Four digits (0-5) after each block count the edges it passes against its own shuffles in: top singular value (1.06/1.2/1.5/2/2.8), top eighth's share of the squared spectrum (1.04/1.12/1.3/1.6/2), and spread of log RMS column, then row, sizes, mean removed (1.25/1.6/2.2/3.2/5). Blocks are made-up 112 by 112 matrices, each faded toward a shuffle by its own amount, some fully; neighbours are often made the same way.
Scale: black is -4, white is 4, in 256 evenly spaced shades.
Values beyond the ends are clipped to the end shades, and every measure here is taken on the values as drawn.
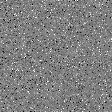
2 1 0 0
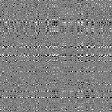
5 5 3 4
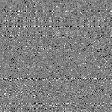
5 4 2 3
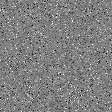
2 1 0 0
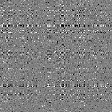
5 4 3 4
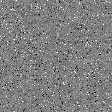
2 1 0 0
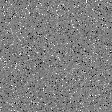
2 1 0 0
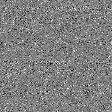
1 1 0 3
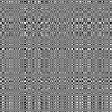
5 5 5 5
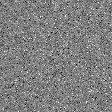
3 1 0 0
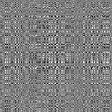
5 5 4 4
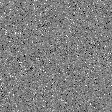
0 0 0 0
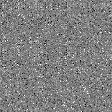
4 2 1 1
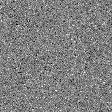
0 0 0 0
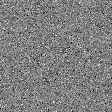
0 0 0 0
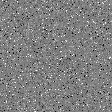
2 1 0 0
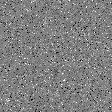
2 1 0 0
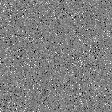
3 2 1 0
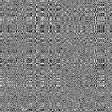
5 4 4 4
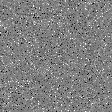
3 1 0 0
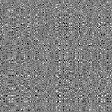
5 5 3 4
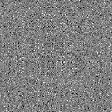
4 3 2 2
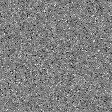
0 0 0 0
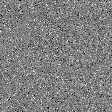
1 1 0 0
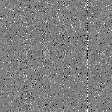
4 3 2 0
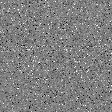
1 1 0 1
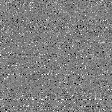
2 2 0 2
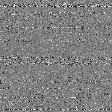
3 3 0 4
